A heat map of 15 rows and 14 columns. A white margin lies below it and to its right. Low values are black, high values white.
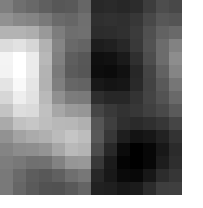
The ninth with the highest average is the middle left. The left part is higher, up to a seam about 50% of the way across. The ninth with the lowest average is the bottom right.
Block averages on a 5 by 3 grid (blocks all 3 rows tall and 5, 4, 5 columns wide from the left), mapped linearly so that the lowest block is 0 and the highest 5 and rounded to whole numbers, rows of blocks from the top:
311 | 511 | 521 | 430 | 210
